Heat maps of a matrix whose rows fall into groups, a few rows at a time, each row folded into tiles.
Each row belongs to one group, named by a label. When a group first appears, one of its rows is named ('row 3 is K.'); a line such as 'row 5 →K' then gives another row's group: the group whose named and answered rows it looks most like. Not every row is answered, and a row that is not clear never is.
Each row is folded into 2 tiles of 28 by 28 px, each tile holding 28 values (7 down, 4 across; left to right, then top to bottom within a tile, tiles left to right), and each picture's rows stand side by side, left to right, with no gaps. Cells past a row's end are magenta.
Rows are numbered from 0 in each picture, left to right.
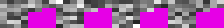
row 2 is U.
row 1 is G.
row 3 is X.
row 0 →X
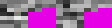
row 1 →X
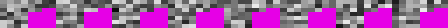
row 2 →G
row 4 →X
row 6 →X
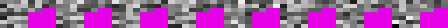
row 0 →G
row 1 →G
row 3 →G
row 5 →G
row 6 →G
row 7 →G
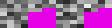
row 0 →X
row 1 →X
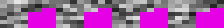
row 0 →G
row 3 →G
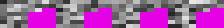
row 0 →U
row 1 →U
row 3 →G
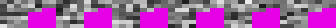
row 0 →U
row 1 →U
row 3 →X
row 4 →G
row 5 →G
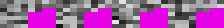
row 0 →U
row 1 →X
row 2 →G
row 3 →X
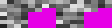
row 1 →G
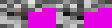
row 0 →X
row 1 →X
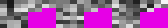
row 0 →X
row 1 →U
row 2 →X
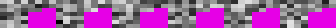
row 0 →G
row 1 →U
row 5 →X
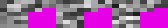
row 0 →U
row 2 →G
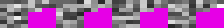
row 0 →U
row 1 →X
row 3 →X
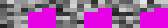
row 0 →G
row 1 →U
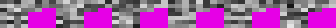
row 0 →U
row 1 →G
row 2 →X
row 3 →U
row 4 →U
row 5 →X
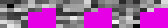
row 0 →X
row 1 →U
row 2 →X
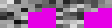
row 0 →G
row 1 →X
